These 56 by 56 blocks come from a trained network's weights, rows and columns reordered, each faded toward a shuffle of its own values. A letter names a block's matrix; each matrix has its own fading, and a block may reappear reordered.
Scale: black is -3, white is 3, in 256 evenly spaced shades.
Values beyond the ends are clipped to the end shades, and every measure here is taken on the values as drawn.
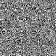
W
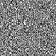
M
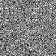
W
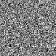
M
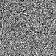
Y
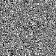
Y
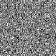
M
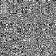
M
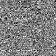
W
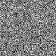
M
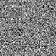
M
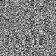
M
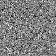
Y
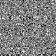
W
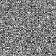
W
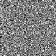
M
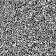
Y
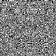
W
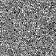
Y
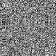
M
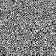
W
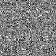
W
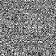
W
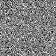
Y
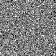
Y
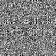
W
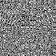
W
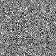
W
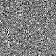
Y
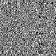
M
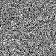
Y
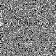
W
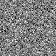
Y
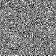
W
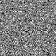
W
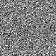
W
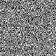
W
